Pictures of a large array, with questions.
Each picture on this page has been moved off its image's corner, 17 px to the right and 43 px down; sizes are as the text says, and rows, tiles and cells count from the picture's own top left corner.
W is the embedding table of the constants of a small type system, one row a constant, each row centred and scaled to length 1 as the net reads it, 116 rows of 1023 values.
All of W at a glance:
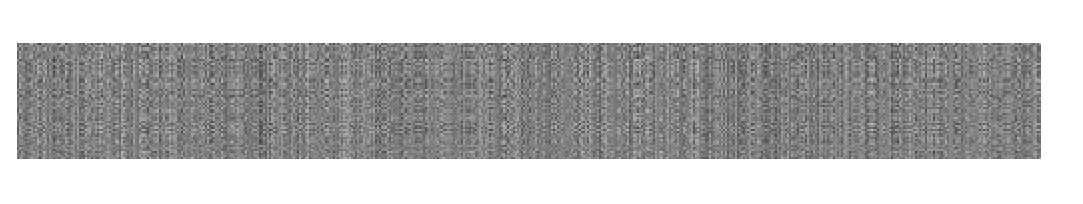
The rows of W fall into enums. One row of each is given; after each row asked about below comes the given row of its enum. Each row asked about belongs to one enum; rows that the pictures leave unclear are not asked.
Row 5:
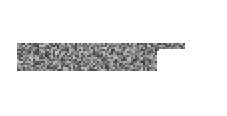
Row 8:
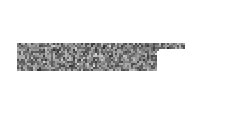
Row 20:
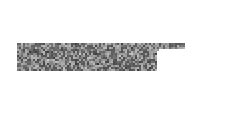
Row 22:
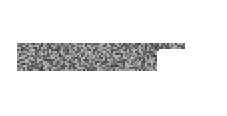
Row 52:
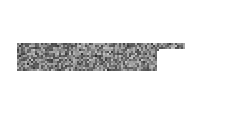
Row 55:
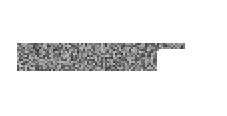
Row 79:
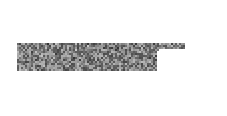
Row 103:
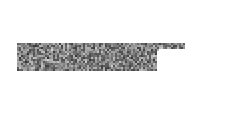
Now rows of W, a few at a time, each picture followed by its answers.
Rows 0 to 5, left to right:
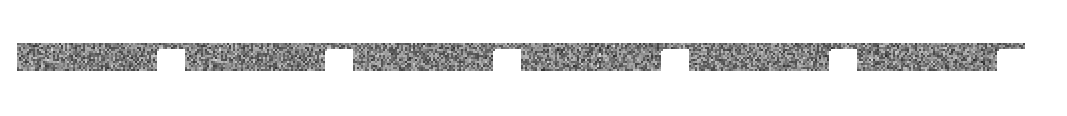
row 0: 103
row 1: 103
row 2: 79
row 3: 8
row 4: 22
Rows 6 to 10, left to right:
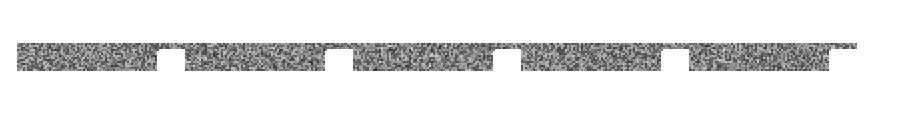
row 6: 22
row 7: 5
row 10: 103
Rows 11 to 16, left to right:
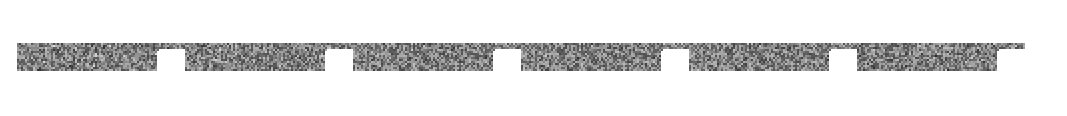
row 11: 8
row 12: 103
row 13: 79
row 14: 79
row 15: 79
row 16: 52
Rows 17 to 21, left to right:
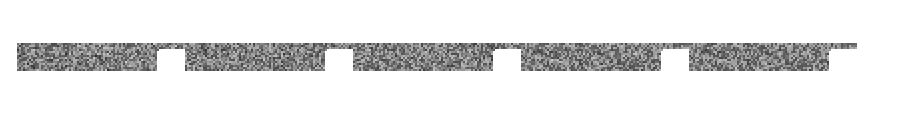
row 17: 52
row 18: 55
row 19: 22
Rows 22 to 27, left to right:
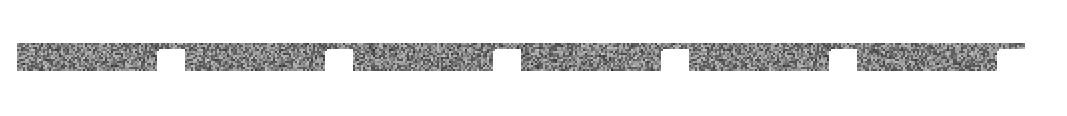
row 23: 22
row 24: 55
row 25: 52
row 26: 22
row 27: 20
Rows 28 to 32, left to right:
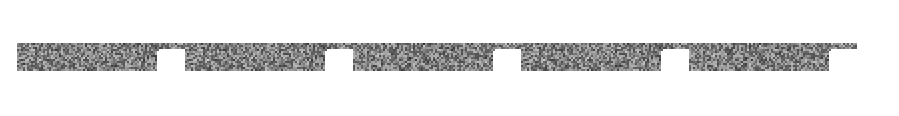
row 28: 22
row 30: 79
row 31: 22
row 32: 79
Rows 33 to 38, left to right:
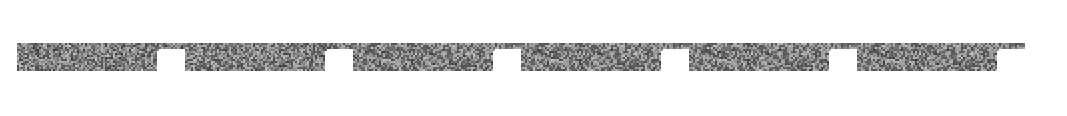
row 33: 55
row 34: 22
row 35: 20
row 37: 20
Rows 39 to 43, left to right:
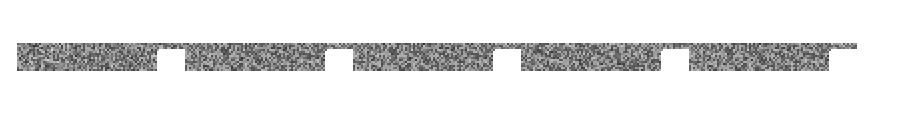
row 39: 103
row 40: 79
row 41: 79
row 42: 20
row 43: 79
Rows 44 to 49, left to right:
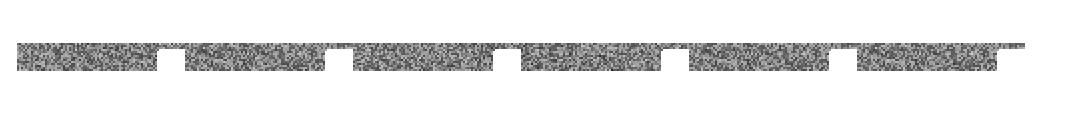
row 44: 79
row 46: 22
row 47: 52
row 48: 20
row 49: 20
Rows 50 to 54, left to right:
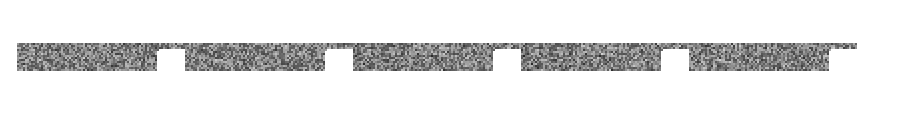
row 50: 22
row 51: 20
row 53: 52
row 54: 103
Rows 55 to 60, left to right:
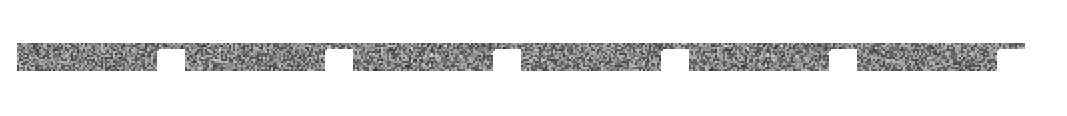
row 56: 103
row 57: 8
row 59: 8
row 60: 20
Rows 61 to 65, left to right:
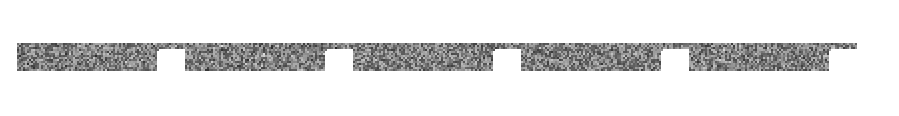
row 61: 52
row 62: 8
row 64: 20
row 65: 103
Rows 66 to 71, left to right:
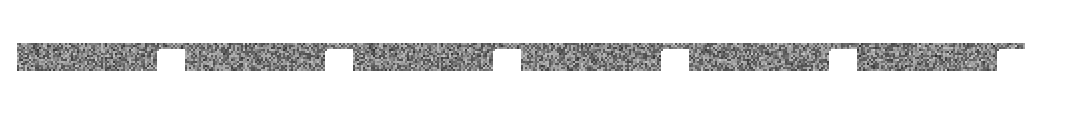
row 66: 55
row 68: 55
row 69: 79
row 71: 52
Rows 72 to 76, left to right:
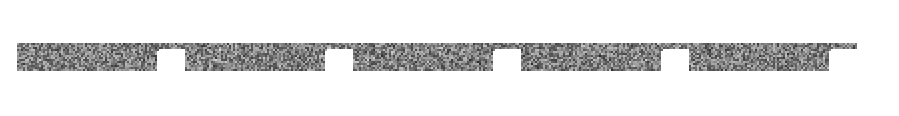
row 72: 22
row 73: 103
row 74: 5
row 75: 52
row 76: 55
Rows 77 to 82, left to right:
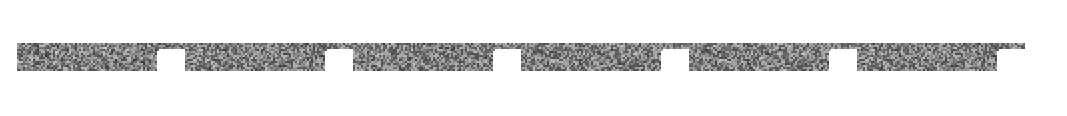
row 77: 5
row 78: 22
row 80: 20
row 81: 20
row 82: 22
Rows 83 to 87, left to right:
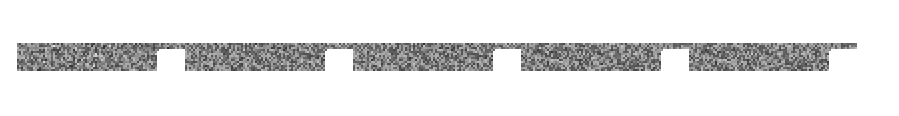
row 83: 8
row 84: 79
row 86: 20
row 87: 20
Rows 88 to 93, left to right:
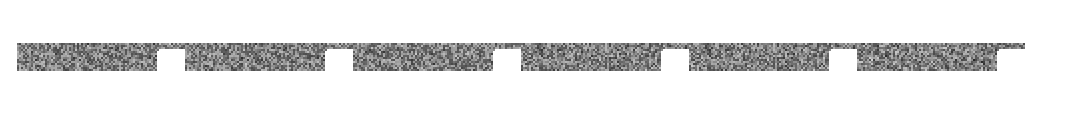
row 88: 79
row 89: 79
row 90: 20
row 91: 55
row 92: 55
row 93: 5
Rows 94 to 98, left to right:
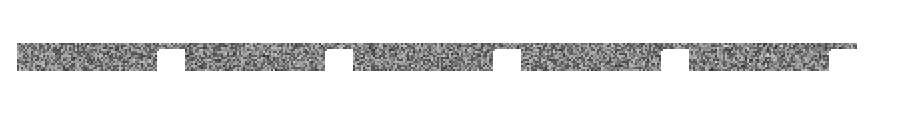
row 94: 79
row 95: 52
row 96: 55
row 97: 22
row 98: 8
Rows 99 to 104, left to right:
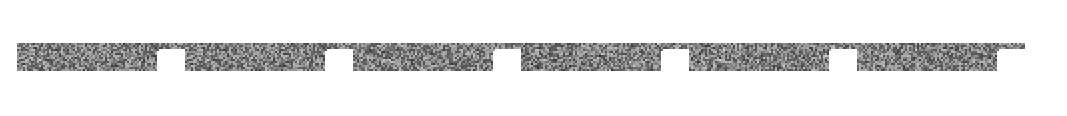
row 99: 22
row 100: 22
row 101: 20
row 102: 52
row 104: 79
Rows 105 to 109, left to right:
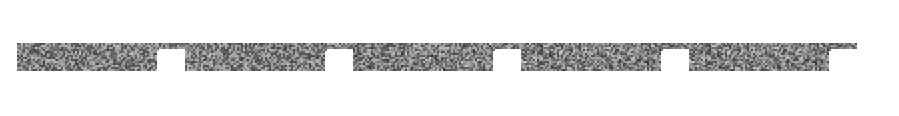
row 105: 20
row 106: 79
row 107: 52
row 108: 5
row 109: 5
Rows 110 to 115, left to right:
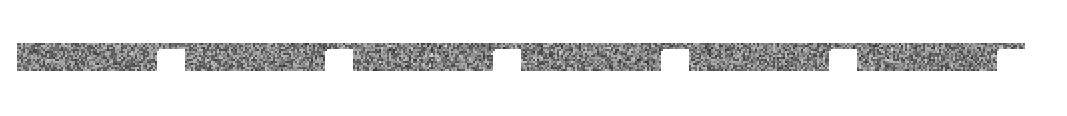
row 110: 20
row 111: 22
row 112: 8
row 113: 5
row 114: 55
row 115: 103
